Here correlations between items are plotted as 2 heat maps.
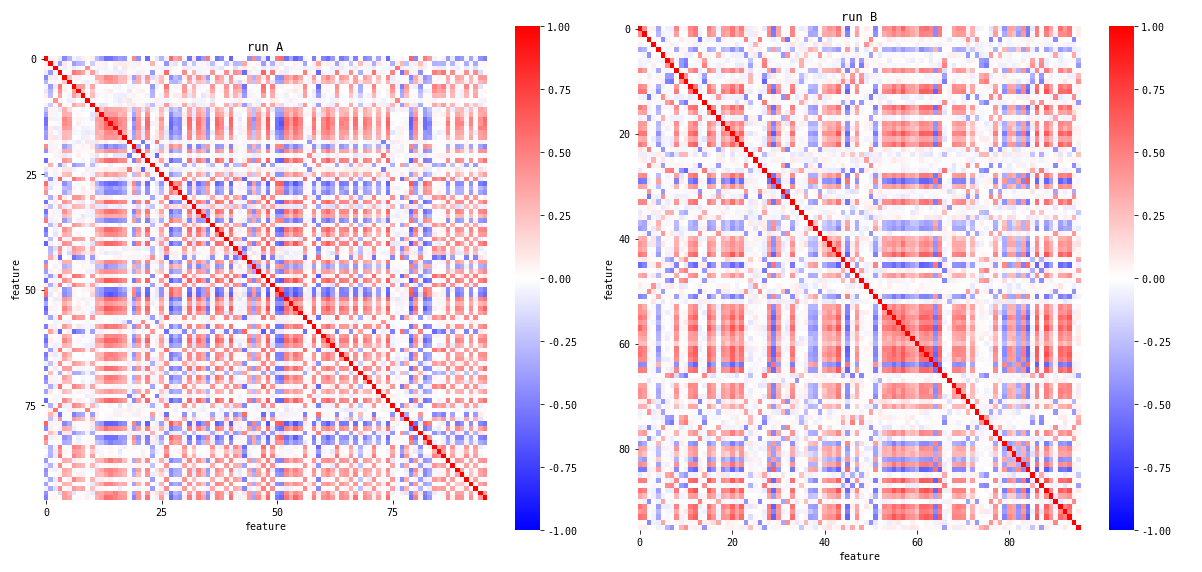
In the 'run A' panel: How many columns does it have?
96
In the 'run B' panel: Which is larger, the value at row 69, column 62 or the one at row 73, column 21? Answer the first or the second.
the first
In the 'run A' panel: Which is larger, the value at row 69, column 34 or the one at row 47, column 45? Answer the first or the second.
the first
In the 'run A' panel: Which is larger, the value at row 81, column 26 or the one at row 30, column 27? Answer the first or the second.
the second
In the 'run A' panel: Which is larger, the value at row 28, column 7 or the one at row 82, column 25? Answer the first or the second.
the first
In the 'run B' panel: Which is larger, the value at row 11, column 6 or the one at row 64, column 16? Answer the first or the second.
the first
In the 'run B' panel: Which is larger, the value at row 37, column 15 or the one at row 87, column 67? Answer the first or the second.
the second
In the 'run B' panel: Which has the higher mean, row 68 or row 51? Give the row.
68
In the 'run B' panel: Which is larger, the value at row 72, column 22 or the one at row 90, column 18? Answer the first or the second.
the first
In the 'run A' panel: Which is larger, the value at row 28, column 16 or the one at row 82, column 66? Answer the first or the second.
the second
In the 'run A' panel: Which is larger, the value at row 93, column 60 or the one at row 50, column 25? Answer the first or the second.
the first
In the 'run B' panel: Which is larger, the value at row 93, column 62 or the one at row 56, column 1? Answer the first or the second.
the first
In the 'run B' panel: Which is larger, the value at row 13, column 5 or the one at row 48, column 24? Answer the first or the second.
the first
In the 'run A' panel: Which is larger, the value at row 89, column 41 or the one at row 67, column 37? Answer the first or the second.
the second
